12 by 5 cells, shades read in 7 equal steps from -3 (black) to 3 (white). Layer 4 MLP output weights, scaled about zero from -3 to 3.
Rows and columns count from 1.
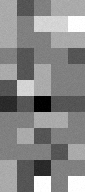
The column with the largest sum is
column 5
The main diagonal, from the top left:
1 0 0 0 0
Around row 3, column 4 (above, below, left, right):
2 0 0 1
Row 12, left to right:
1 -1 3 0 3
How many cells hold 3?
3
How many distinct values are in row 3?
2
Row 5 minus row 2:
0 -1 -1 -2 -3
